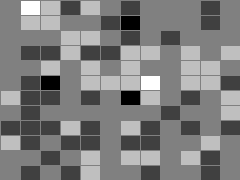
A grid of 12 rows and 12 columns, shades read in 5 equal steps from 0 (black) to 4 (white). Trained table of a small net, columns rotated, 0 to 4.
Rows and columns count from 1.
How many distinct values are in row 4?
3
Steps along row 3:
same same up same down down up down up same same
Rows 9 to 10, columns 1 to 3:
1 1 1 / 3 1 2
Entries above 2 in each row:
3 2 2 5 5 6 3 1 2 2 4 1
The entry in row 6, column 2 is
1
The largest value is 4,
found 2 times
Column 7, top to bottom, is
1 0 1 3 3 3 0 2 3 1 3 2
